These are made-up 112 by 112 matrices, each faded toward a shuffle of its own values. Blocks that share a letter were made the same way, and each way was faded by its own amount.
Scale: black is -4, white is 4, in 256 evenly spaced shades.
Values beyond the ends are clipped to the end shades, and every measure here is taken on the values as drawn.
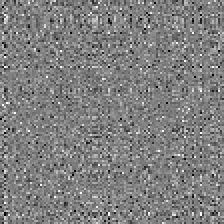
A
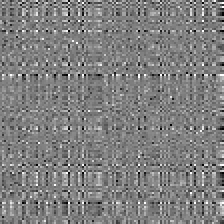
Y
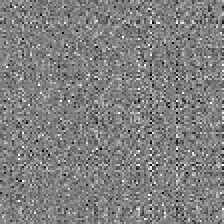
A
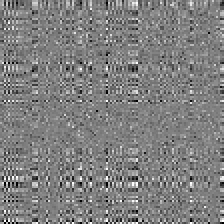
Y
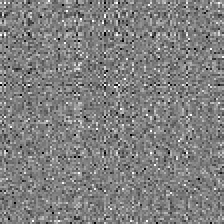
A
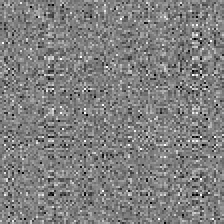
A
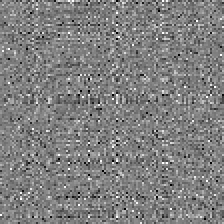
A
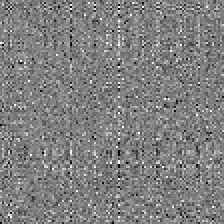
A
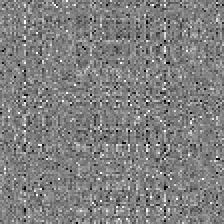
A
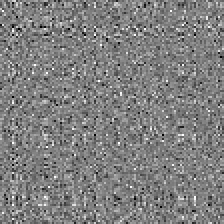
A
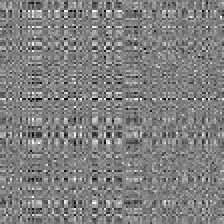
Y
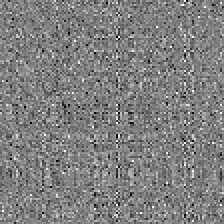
A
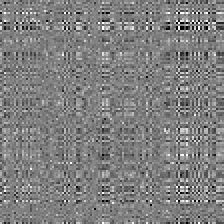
Y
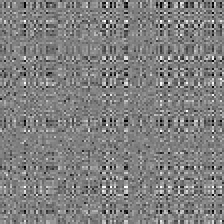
Y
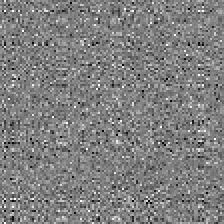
A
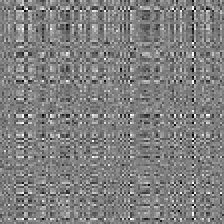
Y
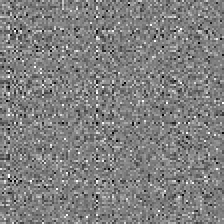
A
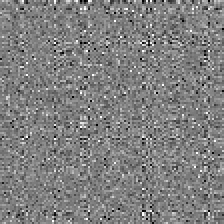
A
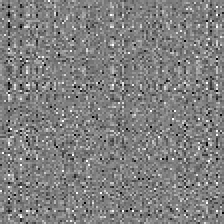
A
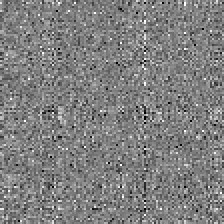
A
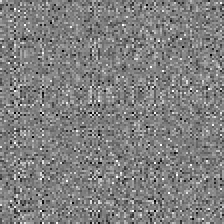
A
